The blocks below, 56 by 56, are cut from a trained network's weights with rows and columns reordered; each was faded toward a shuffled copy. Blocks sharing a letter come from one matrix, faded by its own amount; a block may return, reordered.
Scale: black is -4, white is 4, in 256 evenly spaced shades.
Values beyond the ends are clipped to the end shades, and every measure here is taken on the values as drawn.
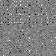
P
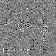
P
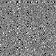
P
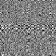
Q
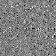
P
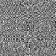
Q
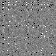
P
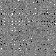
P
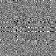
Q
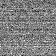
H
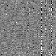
Q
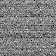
H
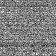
H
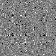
P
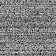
H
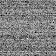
H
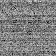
H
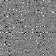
P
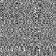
Q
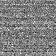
H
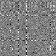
Q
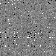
P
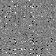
P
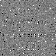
P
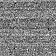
H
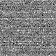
H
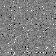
P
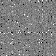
P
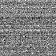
H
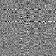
Q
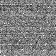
H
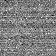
H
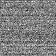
H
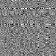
Q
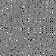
P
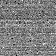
H
